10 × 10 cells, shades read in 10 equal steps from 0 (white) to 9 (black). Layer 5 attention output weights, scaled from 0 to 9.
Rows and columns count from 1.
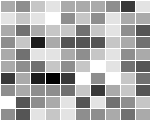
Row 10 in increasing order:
1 1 2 3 3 4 4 4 5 6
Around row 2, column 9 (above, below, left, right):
7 4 1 3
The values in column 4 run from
0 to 9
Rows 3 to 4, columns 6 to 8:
5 2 1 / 6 6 2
